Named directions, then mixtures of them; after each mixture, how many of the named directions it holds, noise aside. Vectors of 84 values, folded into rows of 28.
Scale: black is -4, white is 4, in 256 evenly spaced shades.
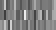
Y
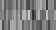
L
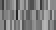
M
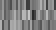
one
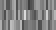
three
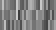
one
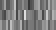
three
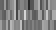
three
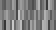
three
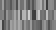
one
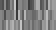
three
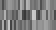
three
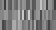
two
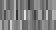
three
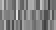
one
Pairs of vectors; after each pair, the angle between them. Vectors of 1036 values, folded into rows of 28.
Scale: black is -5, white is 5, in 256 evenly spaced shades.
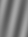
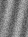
nearly opposite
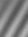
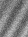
nearly parallel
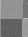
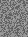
orthogonal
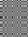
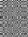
nearly parallel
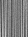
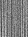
nearly parallel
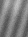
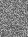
orthogonal
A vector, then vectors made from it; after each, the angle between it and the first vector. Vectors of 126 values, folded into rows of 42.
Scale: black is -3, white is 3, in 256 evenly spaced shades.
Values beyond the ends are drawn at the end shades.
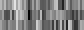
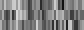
nearly parallel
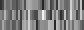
partly opposed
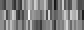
partly opposed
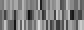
partly aligned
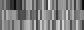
partly opposed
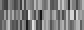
partly opposed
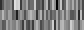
orthogonal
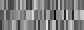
orthogonal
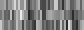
nearly parallel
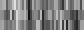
nearly parallel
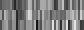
nearly opposite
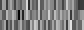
orthogonal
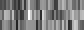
nearly opposite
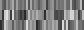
partly opposed
